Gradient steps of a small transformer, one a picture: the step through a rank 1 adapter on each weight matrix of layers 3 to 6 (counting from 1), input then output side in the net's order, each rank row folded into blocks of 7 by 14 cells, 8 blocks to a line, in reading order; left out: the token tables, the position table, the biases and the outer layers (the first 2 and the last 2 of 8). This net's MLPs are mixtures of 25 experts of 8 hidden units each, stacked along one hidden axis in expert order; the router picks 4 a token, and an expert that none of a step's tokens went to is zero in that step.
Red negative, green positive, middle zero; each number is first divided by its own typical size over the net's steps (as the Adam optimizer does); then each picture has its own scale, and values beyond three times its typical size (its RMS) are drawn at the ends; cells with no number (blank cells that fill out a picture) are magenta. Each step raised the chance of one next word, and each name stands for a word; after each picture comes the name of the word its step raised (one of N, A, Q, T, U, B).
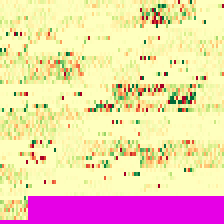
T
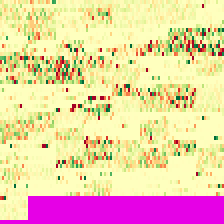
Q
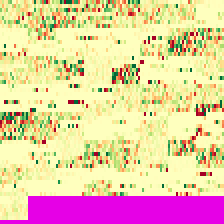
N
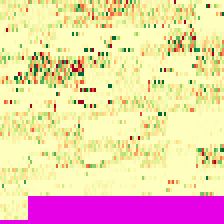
Q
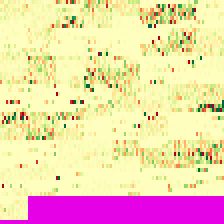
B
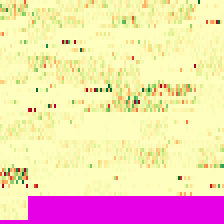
Q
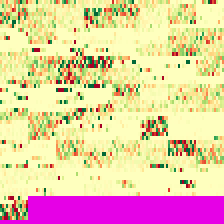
N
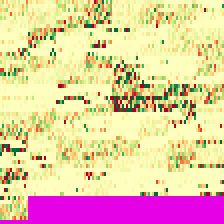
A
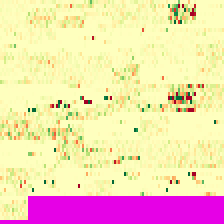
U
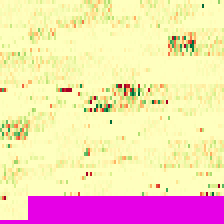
U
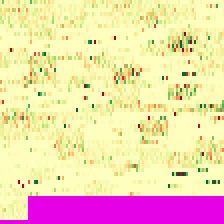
B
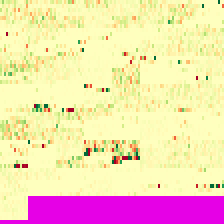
U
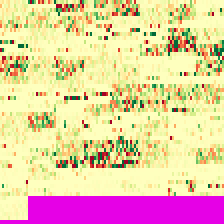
N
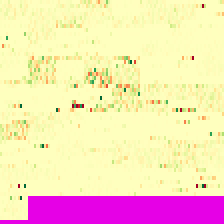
U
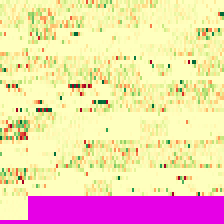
U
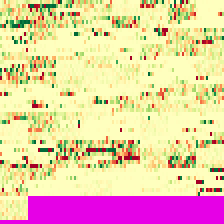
A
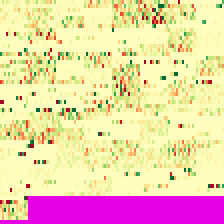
B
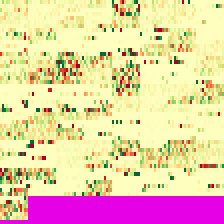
N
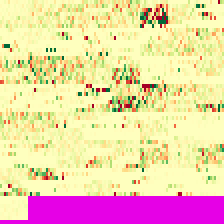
Q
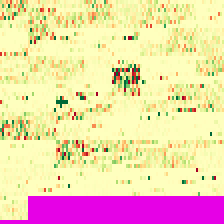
U
